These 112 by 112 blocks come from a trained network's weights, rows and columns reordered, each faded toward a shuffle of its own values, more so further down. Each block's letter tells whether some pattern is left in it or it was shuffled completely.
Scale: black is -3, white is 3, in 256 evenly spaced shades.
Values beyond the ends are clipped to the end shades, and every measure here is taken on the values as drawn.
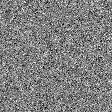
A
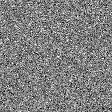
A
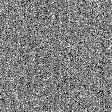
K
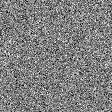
A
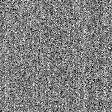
K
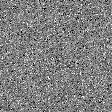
A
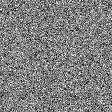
A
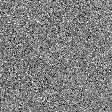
A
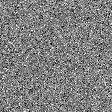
A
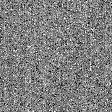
K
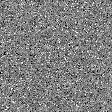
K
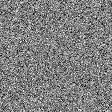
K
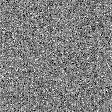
K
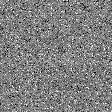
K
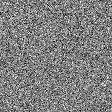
A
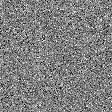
A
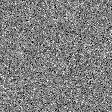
A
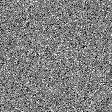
A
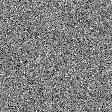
A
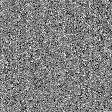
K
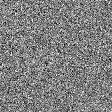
A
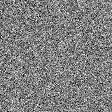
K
